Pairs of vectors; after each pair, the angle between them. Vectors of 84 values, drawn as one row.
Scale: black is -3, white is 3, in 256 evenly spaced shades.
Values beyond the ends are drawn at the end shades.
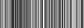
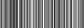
partly aligned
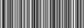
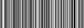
nearly opposite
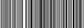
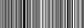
nearly opposite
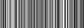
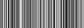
partly opposed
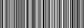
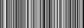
partly aligned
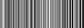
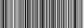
partly opposed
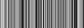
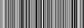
nearly parallel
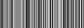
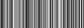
nearly parallel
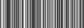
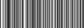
nearly parallel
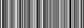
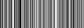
orthogonal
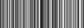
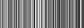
orthogonal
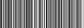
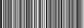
nearly parallel
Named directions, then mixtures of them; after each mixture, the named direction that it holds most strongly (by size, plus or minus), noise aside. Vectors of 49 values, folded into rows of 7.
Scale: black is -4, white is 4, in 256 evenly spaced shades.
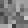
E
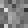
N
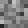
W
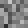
N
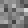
W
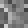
N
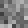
E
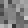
E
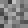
W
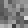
E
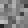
W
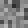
W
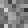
N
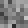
E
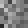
N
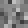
E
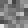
W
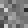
N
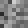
W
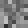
E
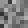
W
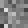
N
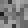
E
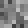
E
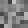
W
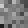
W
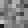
W
